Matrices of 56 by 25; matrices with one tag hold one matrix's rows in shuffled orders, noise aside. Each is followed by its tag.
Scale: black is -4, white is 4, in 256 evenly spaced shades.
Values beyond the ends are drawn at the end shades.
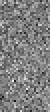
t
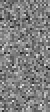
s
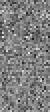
s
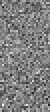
s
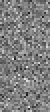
t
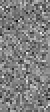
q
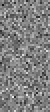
t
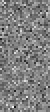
t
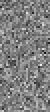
q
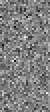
t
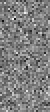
t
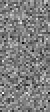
s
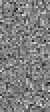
q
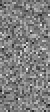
q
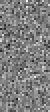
q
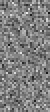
s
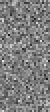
s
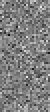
q
